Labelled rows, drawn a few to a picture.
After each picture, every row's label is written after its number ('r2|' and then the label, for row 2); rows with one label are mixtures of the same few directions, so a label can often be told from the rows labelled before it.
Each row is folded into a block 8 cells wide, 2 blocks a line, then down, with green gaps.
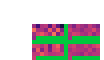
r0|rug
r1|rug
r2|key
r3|rug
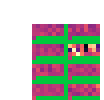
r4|rug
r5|key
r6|rug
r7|key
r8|key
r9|rug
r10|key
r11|rug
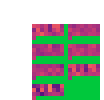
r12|key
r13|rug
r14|key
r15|key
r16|rug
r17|key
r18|key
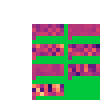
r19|rug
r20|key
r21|rug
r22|rug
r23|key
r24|key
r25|key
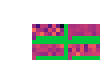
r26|rug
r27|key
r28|rug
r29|key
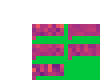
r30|rug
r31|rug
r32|rug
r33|key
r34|key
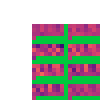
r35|key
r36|key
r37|rug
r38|key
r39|key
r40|key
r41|key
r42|key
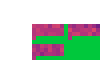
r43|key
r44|rug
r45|key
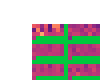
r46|key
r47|rug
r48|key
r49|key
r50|key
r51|key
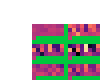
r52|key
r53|key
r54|key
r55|key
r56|rug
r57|key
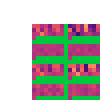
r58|key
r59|key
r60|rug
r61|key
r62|key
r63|key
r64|rug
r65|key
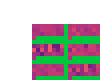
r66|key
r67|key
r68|key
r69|key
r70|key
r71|key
